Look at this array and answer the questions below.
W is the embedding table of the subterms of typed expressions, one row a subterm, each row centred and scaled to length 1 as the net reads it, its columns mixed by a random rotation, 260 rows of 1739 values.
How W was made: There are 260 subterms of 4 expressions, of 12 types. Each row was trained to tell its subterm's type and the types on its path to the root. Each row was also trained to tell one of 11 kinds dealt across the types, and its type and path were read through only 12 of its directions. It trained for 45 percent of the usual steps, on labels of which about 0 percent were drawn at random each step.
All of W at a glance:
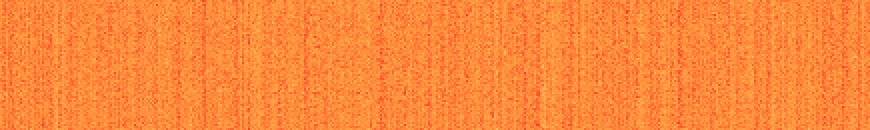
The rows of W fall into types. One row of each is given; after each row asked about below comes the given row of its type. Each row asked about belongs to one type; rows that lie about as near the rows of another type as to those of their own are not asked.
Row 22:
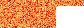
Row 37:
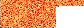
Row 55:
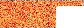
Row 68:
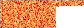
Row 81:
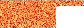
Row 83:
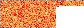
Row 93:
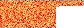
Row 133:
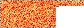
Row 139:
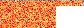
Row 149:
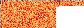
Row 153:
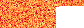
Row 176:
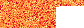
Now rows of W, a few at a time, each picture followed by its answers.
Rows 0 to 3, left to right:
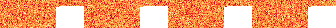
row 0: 153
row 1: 22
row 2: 133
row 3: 93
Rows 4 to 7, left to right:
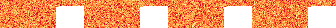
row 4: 176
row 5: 81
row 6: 22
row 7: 83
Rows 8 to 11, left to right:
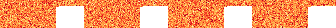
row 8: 133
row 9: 83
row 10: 149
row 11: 22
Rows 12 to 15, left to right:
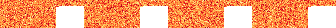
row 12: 55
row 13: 68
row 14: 81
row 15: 149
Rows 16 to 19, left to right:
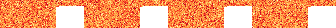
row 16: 83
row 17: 22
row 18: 149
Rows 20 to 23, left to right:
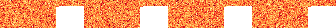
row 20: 81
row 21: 37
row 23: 22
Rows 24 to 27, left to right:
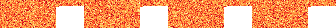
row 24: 93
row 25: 139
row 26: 55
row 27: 81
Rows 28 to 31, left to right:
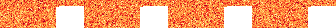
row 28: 149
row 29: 93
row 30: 153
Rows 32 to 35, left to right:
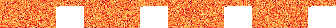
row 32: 68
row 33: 37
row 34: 83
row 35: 83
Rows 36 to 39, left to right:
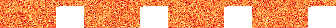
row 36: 93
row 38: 68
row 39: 133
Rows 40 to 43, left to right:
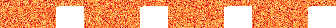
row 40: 22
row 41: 68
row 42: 153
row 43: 139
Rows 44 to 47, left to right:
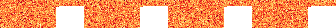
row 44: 133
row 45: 133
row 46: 81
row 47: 133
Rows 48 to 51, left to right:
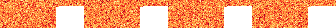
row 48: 22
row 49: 149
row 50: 139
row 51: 22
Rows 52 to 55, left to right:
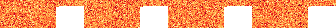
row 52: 93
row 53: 37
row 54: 83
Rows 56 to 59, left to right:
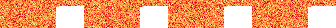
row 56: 93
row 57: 83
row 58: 68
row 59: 153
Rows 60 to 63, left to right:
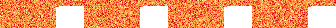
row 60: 55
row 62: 55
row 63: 81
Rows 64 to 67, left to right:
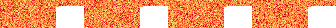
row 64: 139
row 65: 149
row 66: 93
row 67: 55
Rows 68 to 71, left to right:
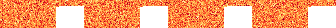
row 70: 93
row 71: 83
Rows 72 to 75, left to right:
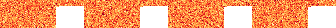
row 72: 37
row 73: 93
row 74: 176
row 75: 149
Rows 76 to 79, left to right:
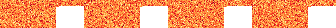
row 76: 68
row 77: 176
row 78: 83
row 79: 93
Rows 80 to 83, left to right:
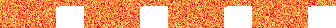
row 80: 68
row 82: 83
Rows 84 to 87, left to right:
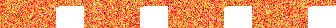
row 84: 83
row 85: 81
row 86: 139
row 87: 139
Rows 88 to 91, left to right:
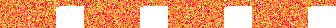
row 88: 83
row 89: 93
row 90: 149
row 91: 68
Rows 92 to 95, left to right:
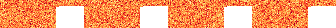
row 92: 149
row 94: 149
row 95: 149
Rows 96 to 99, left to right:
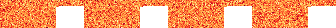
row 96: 139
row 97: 139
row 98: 133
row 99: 22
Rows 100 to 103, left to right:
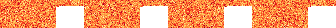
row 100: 37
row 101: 139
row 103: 133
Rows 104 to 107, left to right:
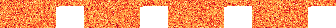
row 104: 55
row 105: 55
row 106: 83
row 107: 81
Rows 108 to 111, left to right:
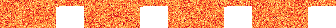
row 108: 153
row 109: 176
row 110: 81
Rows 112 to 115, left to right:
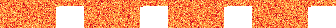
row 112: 176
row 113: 153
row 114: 93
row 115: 133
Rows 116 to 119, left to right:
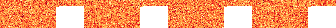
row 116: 93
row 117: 81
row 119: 153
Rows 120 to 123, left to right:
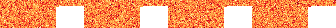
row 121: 22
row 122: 68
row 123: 68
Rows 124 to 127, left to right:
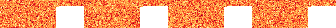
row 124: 81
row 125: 22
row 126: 176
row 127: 68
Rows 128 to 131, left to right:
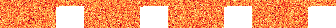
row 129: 37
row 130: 37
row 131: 22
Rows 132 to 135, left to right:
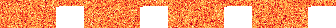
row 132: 153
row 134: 149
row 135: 133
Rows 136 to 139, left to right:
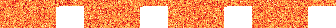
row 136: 153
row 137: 55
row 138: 133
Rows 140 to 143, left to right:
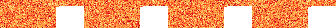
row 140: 22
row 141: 176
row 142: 93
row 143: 37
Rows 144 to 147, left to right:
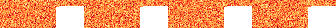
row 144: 22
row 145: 176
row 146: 139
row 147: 68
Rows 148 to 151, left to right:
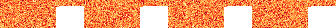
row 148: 176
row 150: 22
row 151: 81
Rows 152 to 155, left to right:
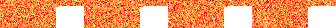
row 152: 81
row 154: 139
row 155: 68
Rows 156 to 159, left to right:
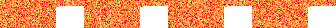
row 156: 133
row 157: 68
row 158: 93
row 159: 22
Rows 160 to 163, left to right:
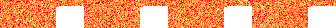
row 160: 149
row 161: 153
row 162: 83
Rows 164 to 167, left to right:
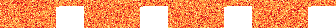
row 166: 176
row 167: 93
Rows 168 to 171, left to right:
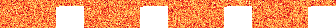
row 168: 153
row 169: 83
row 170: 139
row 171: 139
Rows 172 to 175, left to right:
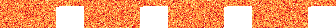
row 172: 55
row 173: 93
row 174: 22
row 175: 81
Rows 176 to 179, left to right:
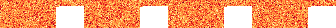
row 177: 81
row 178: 37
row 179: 176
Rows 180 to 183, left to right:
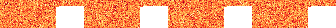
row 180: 149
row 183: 68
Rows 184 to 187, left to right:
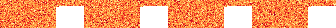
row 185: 93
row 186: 93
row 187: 55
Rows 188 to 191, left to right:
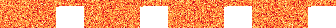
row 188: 81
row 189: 37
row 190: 149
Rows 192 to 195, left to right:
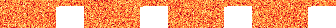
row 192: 22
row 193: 55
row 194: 153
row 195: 176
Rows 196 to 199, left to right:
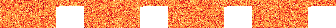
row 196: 68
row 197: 153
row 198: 81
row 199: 81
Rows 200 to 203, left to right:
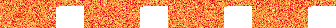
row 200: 83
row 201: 133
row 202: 139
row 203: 149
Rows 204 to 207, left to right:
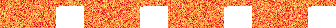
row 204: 83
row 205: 68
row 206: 68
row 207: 81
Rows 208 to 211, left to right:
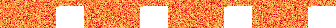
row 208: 22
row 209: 176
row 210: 68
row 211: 93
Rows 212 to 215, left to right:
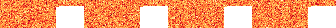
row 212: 133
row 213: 176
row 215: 153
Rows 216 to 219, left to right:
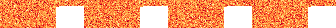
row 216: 68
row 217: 37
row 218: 81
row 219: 153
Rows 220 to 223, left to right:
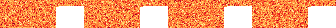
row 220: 83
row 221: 81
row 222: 93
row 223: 22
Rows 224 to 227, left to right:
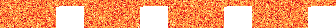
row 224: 176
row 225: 37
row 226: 139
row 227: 68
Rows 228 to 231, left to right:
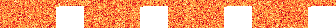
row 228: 93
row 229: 133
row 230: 22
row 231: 176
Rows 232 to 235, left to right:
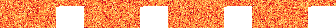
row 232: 81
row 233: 68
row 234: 55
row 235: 139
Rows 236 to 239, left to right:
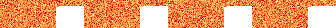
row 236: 149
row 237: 153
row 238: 81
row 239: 22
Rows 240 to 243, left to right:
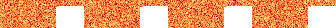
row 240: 149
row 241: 83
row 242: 55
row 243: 37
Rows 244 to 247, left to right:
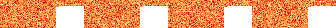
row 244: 68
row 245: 81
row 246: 68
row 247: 55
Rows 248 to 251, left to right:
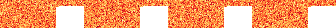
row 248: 176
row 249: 149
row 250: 68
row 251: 149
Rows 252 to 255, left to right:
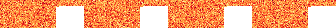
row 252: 93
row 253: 93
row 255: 81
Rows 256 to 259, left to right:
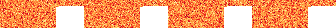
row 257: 83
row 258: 83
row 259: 139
